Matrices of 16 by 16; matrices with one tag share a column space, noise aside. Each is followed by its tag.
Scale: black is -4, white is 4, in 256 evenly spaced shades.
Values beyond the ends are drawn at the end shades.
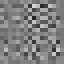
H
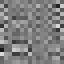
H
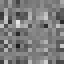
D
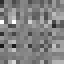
D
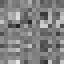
D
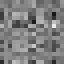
D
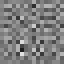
H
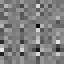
H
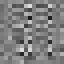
H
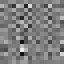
H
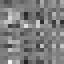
D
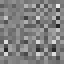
H
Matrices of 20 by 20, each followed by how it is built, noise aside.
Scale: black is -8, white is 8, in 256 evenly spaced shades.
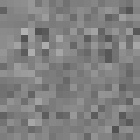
low rank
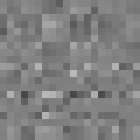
low rank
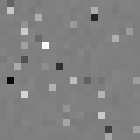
sparse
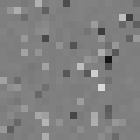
sparse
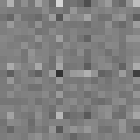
low rank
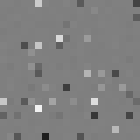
sparse
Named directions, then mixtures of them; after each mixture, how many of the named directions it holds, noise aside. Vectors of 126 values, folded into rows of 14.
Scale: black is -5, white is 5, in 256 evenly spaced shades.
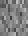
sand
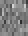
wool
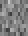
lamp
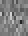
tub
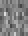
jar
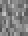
three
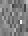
three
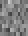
one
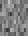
one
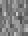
two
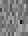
three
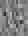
two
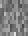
two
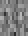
two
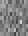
two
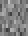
one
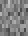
two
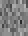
two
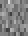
one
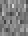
two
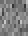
one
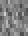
two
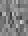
two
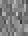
two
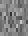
three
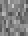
three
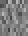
two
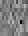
two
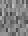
three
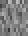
two
